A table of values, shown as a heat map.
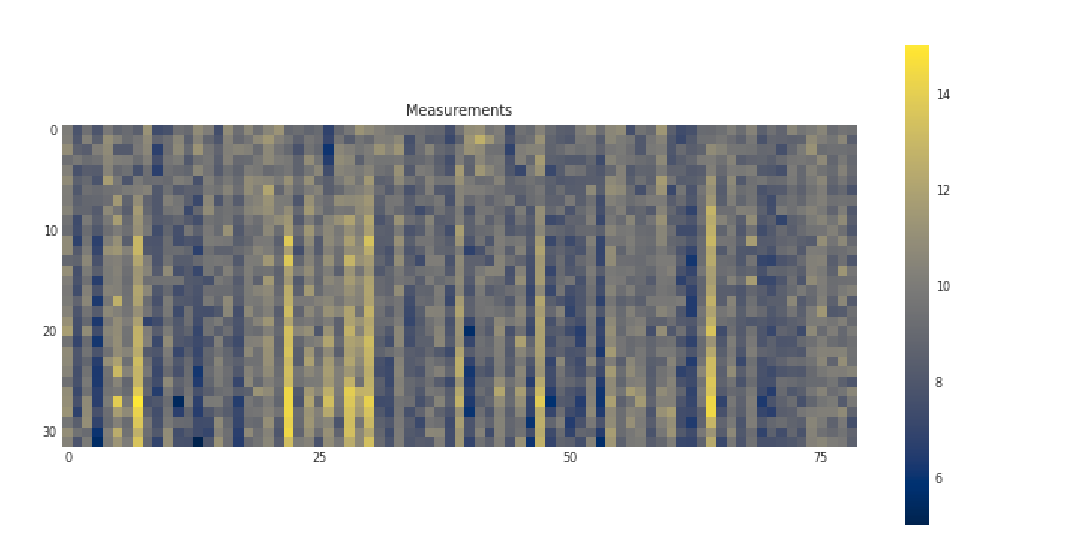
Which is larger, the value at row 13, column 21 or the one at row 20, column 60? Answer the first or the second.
the first
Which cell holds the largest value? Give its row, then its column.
27, 7
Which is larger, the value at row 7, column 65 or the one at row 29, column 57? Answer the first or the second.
the second
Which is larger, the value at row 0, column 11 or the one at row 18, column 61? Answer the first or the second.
the first
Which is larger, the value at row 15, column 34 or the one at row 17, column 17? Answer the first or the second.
the first
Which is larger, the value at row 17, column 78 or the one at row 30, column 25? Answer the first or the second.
the second
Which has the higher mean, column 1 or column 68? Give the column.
68
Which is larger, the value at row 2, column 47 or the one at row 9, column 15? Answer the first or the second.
the first
